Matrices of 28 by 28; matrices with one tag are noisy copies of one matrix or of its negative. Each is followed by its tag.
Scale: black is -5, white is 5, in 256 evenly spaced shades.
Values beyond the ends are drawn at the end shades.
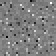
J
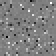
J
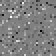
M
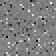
J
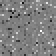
M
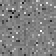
M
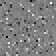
J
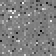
M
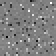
J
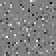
J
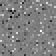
M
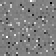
J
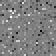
M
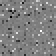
M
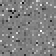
M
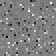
J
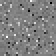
J
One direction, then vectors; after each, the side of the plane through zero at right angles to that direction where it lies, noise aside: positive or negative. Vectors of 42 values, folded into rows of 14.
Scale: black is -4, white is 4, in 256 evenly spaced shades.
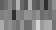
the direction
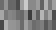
negative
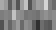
negative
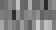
positive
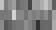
negative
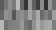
positive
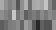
negative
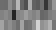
positive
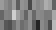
negative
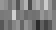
negative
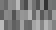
positive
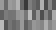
positive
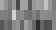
negative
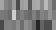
negative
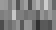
negative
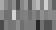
negative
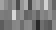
negative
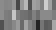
negative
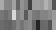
negative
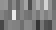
negative
